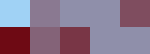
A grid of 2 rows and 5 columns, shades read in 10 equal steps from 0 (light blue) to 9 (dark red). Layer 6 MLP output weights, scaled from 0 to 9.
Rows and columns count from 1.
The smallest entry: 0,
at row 1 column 1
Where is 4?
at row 1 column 2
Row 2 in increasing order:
3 3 5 7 9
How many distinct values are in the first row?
4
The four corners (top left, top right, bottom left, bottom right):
0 6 9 3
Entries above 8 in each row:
0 1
